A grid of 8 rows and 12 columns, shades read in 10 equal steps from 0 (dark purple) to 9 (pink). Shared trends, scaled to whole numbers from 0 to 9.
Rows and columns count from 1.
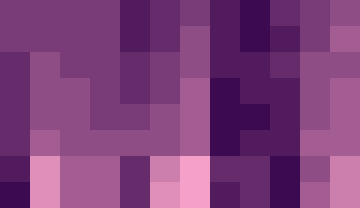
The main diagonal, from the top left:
3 3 3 3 3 4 9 1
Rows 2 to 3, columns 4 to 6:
3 1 2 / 3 2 3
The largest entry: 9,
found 2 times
